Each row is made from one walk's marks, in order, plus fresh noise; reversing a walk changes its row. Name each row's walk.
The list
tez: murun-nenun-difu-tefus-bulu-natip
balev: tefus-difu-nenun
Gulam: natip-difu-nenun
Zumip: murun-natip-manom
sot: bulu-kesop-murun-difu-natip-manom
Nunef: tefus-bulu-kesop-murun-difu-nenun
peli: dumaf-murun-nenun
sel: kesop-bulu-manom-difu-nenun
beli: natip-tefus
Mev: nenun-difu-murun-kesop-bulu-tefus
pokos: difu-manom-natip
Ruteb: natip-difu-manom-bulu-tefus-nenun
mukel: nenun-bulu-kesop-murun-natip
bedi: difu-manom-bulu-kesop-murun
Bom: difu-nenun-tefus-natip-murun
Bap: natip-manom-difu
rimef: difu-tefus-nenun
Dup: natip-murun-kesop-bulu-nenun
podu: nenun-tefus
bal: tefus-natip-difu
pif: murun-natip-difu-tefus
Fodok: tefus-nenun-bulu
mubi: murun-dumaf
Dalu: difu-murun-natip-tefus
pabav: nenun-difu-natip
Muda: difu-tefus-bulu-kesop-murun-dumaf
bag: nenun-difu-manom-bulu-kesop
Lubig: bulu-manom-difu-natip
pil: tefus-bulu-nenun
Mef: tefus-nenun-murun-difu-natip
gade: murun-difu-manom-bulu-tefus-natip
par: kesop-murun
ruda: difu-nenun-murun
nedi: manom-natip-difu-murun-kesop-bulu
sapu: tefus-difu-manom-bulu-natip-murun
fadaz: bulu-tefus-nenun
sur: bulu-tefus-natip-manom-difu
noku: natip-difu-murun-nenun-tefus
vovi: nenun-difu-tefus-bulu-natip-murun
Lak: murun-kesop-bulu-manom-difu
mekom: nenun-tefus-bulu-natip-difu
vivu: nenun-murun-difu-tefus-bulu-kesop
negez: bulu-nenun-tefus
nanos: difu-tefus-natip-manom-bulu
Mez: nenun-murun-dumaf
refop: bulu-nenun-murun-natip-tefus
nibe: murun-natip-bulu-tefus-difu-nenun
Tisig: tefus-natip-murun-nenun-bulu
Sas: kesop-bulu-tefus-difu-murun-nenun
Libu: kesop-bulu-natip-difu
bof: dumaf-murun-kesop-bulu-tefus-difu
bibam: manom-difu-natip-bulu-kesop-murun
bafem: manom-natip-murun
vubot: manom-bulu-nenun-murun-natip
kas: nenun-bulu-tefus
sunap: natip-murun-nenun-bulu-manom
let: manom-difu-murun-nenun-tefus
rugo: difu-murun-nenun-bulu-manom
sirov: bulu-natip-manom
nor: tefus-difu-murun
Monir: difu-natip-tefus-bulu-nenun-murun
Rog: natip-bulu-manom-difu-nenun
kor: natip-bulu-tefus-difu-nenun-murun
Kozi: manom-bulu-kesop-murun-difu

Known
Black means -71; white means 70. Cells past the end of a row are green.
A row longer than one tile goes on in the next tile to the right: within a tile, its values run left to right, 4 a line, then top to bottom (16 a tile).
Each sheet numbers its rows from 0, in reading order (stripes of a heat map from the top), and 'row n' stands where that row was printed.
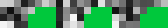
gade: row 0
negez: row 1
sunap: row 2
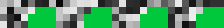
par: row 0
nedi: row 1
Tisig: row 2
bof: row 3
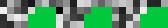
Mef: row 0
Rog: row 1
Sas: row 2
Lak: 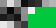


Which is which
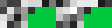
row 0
Bap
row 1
bibam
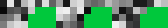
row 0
sirov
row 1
pabav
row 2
tez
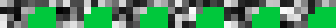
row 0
Dup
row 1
sot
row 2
Zumip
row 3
peli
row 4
pif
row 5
podu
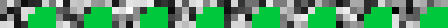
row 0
mubi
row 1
rugo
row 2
let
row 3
Lubig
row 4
refop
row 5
bal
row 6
kas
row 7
kor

